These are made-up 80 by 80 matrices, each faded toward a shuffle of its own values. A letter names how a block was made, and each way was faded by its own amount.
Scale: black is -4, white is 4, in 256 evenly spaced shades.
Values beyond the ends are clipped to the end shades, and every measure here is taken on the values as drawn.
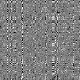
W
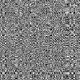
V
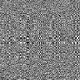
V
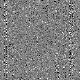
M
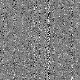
M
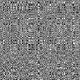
V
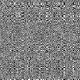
V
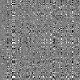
W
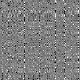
W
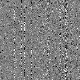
M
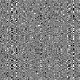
W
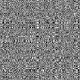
V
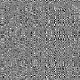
W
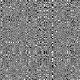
W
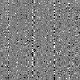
W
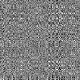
V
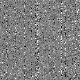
M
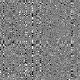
W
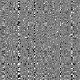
W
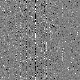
M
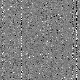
M
